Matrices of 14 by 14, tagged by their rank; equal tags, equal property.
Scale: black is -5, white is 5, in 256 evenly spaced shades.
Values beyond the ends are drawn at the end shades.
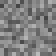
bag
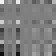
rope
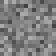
bag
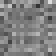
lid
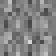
lid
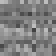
lid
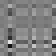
rope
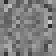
lid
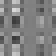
rope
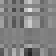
rope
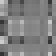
rope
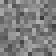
bag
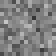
bag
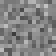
bag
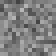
bag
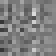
lid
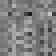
lid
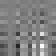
rope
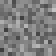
bag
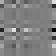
rope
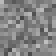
bag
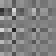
rope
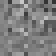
lid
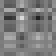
rope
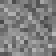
bag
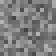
bag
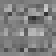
lid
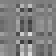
rope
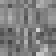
lid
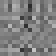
lid
